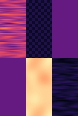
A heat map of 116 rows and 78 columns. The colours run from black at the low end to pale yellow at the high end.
The table splits into 2 rows of 3 panels. Panel 1,1: middling, streaked across. Panel 1,2: very low, checkered, faint in contrast. Panel 1,3: low, flat. Panel 2,1: low, flat. Panel 2,2: very high, smooth, faint in contrast. Panel 2,3: very low, streaked across, faint in contrast.
